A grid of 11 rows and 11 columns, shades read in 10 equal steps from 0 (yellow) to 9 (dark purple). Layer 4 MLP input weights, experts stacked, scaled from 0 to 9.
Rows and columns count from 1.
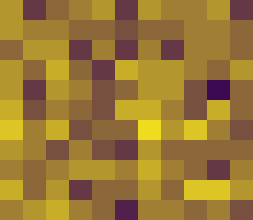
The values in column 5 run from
3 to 7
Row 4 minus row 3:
-2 2 -1 -2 3 -5 -1 -4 0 1 -2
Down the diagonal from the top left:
3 4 3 5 6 2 0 5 5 1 6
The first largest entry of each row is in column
2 6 4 5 10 2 4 6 10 4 6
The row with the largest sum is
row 5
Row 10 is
2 5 3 7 5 5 3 5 1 1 3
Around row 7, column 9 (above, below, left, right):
6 5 3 4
